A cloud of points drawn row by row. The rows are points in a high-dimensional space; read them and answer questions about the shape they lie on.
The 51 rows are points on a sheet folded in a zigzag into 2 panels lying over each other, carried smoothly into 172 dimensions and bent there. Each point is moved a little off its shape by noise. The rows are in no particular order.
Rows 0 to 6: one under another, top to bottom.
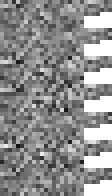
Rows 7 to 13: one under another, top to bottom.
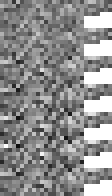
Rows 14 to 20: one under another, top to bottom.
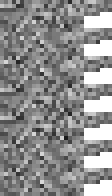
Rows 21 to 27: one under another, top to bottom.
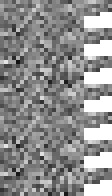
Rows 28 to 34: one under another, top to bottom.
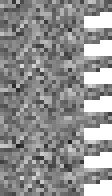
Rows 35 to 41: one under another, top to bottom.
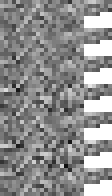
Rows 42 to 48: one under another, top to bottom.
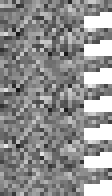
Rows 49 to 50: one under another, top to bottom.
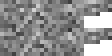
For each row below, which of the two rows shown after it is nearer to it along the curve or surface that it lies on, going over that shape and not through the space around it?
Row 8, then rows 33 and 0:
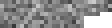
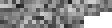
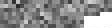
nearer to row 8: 33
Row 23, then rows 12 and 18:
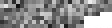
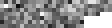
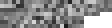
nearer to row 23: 12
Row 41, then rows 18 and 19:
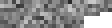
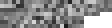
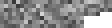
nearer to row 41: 18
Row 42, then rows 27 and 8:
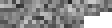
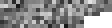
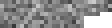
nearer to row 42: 8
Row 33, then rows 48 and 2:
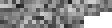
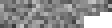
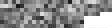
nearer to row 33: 2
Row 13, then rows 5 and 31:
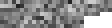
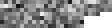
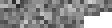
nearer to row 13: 5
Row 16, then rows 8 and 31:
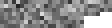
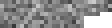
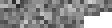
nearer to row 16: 31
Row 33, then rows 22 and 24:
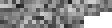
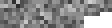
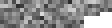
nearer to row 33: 24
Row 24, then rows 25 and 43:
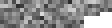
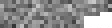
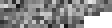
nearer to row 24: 25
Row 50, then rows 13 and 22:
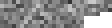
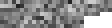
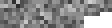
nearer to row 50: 13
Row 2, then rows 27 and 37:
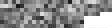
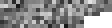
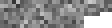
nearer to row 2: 27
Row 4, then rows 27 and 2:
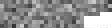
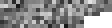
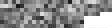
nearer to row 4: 2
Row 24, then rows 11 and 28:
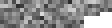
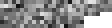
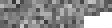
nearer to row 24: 11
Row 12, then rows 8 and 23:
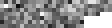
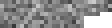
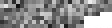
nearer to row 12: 23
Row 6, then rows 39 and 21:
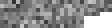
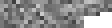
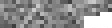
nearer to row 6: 39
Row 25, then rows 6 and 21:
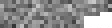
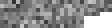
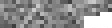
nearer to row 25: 21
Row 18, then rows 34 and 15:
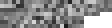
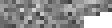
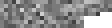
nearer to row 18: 34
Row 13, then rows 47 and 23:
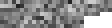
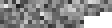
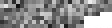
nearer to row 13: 23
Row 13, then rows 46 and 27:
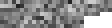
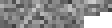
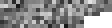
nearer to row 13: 46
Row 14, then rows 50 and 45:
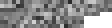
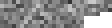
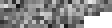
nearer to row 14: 50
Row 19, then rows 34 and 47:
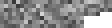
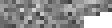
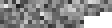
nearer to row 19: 47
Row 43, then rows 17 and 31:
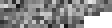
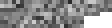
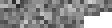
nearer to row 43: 31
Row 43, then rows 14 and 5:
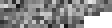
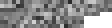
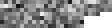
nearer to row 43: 5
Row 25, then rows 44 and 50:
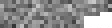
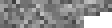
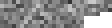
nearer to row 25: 50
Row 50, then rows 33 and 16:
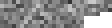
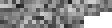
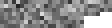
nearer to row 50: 33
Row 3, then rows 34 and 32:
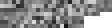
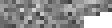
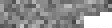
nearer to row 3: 34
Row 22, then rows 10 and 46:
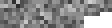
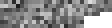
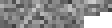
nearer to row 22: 10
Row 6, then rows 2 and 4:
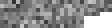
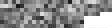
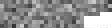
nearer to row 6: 2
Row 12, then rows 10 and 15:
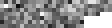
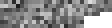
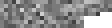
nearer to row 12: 10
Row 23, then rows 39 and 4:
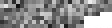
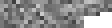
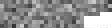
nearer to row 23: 39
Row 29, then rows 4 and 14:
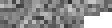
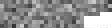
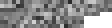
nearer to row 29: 14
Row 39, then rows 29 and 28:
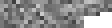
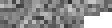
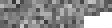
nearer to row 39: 28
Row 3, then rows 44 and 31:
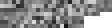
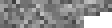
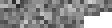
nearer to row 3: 31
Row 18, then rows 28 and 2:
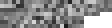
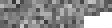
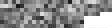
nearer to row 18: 2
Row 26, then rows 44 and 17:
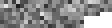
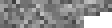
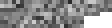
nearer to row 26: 44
